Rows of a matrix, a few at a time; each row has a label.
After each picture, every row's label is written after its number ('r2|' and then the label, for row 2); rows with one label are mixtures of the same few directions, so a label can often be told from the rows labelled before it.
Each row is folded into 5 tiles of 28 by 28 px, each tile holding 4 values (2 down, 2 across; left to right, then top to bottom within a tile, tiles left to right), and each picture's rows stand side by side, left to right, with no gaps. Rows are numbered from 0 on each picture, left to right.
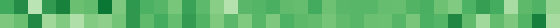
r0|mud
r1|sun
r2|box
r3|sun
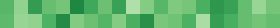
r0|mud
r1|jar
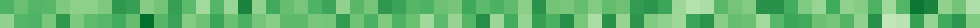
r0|jar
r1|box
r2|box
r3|box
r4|jar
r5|jar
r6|sun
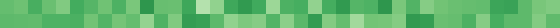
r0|mud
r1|jar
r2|mud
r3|jar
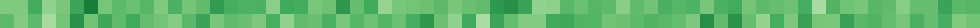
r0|sun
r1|mud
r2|box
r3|jar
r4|box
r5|box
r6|box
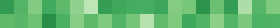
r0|sun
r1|box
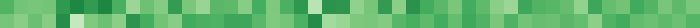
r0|mud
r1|mud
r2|mud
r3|sun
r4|mud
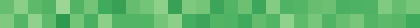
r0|box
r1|mud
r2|box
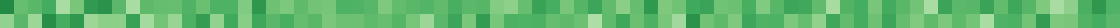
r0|jar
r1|box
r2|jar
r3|jar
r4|sun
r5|jar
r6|sun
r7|jar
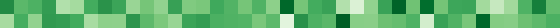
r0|jar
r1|mud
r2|jar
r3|jar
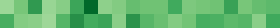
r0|sun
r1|sun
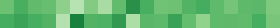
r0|mud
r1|sun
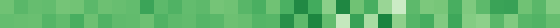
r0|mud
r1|jar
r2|box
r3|sun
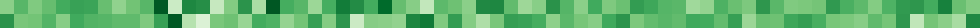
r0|jar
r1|mud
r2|mud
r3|jar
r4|mud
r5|jar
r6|mud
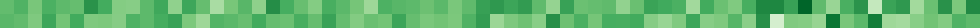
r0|jar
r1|mud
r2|sun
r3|mud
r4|jar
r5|mud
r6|mud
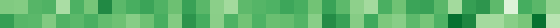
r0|box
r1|sun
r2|sun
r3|sun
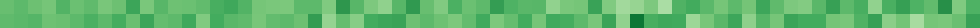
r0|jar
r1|jar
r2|jar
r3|mud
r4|mud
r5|jar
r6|mud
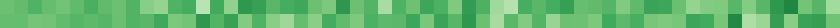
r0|sun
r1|box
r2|box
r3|sun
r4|jar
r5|sun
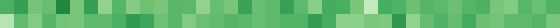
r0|box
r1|box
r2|sun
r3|sun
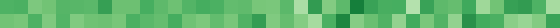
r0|mud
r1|sun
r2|mud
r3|jar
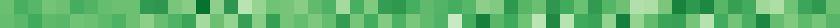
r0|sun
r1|box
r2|box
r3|sun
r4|jar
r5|jar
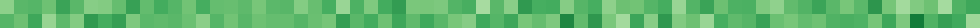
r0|jar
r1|box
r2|box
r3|box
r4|box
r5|jar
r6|mud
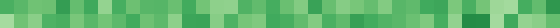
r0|box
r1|sun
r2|mud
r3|sun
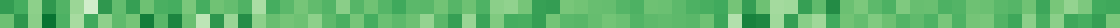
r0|sun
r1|box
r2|box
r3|jar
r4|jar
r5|sun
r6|box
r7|jar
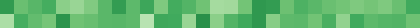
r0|jar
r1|jar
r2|mud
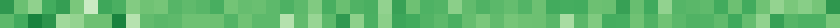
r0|sun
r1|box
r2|box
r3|mud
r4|box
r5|mud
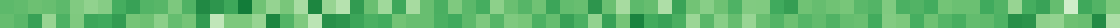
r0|jar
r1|mud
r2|mud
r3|mud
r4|mud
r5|sun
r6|sun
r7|sun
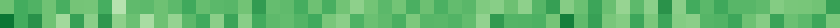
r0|box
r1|box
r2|mud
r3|mud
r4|box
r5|mud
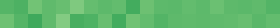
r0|mud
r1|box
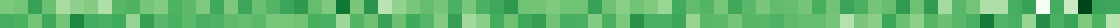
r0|mud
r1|box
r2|box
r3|sun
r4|mud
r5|mud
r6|box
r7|box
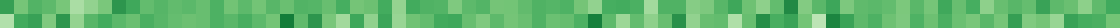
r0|jar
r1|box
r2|box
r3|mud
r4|sun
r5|sun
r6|box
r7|jar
